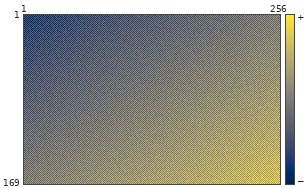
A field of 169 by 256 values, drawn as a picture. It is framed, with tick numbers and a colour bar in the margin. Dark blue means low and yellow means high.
Values rise toward the bottom right. No row or column stands out. The field is checkered. The bottom right is the ninth with the highest average. The ninth with the lowest average is the top left.
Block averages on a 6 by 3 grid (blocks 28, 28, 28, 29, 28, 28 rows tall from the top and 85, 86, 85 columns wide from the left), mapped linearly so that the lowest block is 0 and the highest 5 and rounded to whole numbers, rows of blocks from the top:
0 1 2 / 1 2 3 / 1 2 3 / 2 3 4 / 2 3 4 / 3 4 5
